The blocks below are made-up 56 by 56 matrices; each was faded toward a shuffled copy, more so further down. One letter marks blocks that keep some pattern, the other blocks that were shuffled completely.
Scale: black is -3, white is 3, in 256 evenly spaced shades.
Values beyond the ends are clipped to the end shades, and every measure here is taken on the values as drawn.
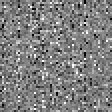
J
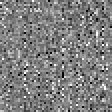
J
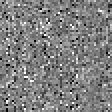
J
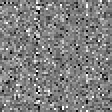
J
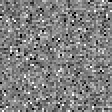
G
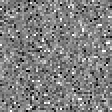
G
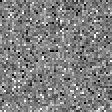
G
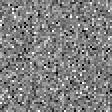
G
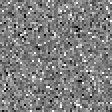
G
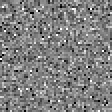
G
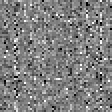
J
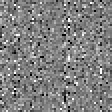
J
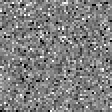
G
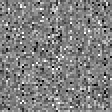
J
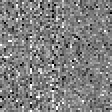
J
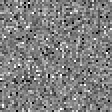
G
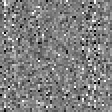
J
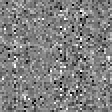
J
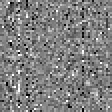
J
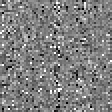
J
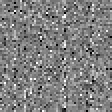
J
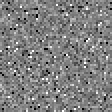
G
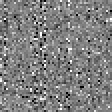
J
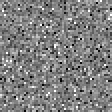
G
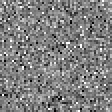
G
